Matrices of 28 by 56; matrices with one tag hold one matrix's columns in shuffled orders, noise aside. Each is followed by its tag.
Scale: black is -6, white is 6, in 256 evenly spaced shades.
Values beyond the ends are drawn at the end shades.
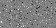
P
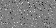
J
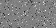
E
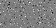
J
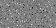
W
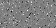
E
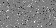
P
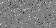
J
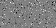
J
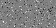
P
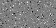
E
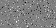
P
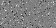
E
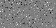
J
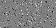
E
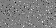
P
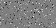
J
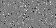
E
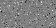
E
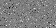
W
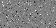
E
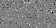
J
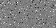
J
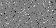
E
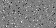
P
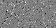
E
